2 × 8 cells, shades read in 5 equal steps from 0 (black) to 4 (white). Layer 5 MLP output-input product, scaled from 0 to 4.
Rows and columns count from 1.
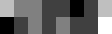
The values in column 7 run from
1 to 1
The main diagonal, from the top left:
3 1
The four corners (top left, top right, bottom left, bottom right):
3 3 0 4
